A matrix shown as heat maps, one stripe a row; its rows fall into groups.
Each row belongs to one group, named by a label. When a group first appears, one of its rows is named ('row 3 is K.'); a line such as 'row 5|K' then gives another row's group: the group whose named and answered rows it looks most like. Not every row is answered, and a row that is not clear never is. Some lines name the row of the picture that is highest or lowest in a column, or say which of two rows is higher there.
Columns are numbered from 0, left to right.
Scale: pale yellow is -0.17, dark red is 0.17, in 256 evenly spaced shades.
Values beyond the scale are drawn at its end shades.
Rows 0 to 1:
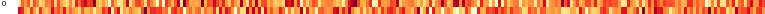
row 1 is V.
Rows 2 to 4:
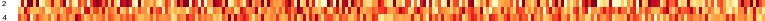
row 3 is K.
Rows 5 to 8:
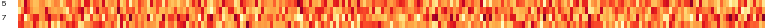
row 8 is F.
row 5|K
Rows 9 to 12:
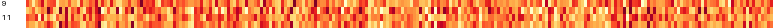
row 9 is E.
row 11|V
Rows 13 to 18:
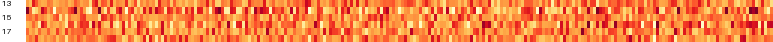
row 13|K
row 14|F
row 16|E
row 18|E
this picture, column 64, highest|14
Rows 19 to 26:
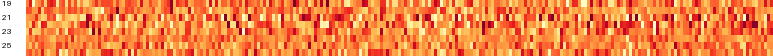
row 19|E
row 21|K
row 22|E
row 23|E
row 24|V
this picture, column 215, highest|21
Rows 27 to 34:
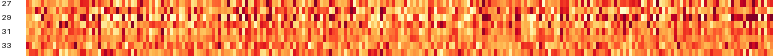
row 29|E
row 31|E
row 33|F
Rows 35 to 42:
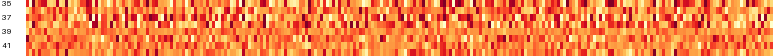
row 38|K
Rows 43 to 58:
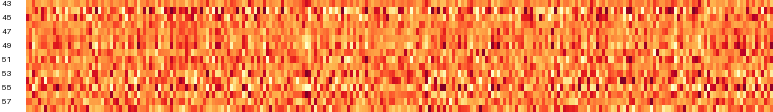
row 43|K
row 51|E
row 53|K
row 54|V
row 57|V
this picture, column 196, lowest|58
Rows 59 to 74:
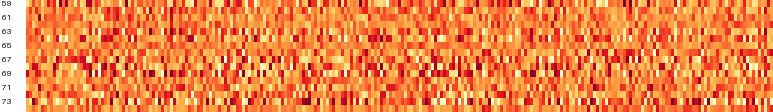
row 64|F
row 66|E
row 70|K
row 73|K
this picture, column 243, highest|74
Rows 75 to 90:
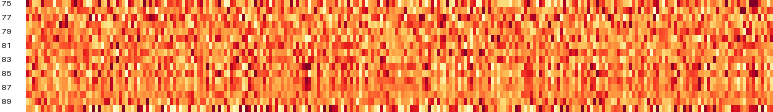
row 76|E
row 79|E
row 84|K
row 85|F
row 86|K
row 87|K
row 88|F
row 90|E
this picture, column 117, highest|75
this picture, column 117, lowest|90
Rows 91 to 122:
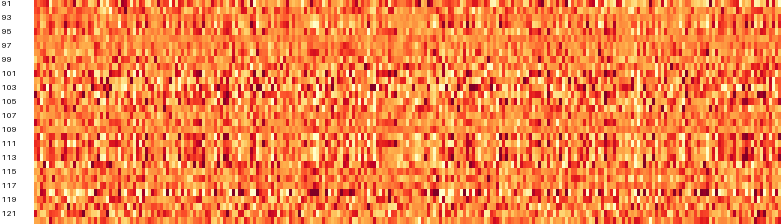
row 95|F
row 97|K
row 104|F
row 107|E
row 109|K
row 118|K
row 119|F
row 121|F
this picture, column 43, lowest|118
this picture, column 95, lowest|104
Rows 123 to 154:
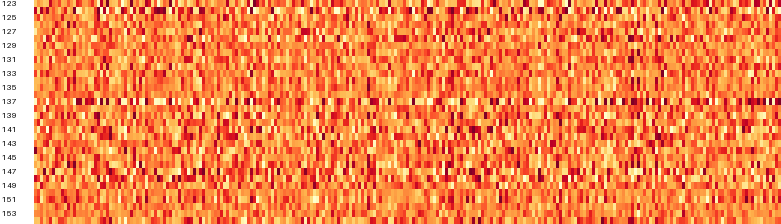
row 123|E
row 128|V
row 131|V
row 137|E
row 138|V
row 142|V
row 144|V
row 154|V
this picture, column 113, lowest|143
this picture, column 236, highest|141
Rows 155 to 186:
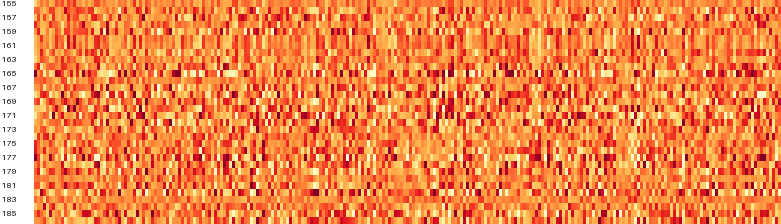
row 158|F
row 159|E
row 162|E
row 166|F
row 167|E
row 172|E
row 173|K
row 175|F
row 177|F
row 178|K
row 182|K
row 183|V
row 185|F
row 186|K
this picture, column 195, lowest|185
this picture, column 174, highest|170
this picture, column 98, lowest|162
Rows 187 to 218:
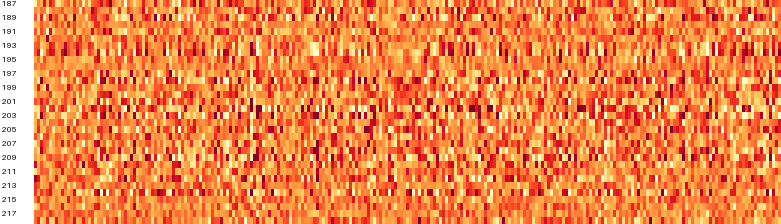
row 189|E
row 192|V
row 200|V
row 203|K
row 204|E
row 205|V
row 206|E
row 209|E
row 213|F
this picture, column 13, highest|189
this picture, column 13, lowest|204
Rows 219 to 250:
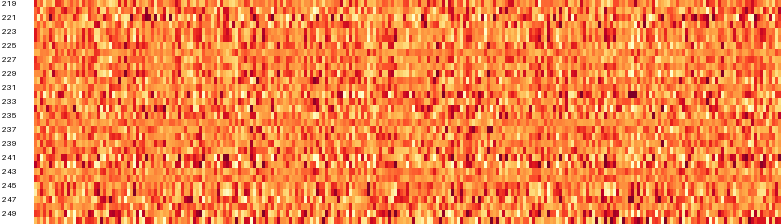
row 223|F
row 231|F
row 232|V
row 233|K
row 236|V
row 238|F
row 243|K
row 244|F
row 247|V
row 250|E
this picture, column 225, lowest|250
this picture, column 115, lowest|250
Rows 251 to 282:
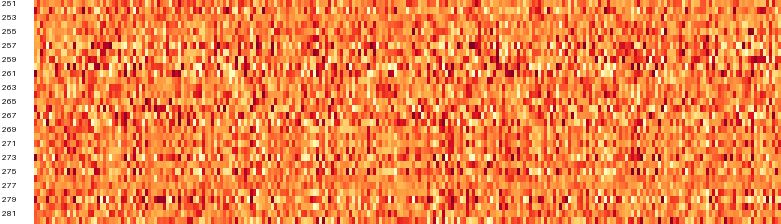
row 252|F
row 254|K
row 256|K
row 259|E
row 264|F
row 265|E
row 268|V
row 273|V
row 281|F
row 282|V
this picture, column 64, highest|252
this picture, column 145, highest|257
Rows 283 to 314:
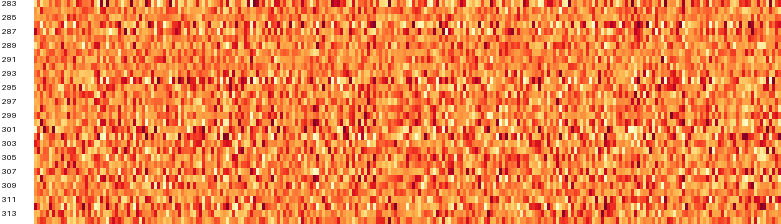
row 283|E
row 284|K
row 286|E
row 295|V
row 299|V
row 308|K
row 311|E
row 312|F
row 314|F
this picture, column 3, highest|301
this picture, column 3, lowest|287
